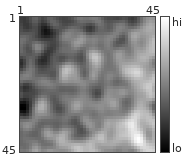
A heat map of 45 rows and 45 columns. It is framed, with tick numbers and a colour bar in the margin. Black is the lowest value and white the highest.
Ninth with the highest average: bottom right. Histogram: bell-shaped. Odd rows or columns: none. Average level on the scale: 50%. Grain: blotchy. Slope: up to the bottom right. Mirror symmetry: none. Lone odd cells: none.
